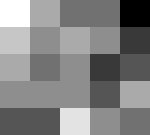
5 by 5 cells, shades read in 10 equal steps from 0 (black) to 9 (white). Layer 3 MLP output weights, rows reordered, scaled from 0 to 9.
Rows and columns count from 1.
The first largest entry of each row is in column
1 1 1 5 3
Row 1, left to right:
9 6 4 4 0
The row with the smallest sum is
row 3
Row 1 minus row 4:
4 1 -1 1 -6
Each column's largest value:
9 6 8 5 6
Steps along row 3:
down up down up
